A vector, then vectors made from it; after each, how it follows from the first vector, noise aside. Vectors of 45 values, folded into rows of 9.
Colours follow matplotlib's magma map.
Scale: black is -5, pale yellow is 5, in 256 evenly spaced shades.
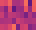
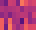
reversed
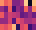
scaled up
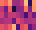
scaled up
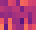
reversed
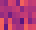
reversed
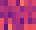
reversed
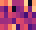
scaled up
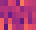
reversed
